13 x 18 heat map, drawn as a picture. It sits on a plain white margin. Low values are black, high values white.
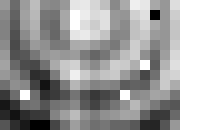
Values rise toward the top right. The ninth with the lowest average is the bottom left. The histogram is bell-shaped. Four lone cells stand out: three far higher and one far lower than their neighbours. Rings spread out from the top middle.
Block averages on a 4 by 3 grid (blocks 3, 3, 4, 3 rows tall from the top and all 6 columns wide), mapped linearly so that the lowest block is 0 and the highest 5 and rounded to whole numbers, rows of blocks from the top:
354 | 234 | 233 | 022
